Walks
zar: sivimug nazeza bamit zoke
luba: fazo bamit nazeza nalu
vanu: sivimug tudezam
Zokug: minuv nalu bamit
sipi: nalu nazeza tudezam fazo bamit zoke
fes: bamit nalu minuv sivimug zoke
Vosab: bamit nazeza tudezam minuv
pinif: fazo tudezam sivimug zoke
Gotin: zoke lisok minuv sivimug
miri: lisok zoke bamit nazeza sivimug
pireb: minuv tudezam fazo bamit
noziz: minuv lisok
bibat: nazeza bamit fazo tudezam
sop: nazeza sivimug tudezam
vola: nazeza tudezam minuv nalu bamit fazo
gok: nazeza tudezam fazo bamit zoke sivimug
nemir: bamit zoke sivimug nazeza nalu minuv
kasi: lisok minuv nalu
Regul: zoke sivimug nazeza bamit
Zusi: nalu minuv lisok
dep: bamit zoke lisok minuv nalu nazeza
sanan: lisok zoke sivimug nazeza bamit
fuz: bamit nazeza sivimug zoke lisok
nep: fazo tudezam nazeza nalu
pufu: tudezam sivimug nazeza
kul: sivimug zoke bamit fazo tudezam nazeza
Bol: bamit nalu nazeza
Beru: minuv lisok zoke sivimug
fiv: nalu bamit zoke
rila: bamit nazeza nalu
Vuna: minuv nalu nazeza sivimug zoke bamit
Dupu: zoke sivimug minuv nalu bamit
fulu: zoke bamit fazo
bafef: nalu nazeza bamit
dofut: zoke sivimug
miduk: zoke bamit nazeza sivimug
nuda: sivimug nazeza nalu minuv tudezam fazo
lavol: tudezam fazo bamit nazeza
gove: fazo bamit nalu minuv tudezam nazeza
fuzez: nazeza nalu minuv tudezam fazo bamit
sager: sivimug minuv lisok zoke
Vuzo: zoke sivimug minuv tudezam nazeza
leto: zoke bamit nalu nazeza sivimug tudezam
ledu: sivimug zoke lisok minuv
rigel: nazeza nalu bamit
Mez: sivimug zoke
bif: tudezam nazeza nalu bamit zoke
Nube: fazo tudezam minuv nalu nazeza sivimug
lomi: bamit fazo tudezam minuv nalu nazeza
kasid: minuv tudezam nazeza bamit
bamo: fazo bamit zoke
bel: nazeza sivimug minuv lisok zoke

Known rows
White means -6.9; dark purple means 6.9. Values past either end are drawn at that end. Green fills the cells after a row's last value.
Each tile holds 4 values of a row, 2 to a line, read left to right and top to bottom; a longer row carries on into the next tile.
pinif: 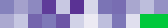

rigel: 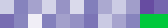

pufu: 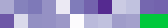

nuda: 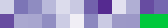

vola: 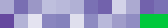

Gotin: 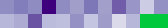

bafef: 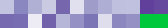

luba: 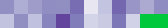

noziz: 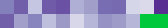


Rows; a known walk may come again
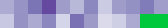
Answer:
leto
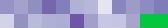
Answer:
dep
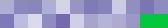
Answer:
gok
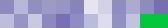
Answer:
lomi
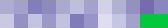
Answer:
nemir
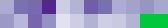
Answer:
Vuzo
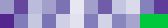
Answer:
Vuna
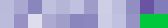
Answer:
fuz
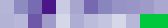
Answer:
dofut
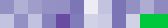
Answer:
luba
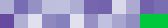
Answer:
vola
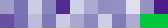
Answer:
Zusi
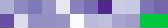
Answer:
pufu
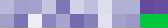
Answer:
Bol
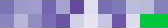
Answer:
Nube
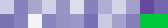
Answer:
rigel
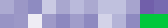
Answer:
Vosab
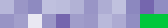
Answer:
bibat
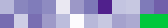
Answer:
vanu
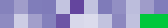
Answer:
lavol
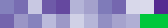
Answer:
noziz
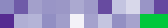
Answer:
kasid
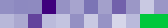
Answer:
Gotin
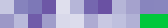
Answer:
Mez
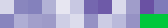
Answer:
zar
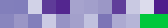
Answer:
kasi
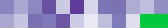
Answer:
pinif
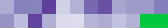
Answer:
ledu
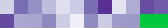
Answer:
nuda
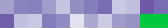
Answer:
bif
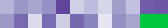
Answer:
fiv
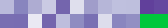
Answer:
bafef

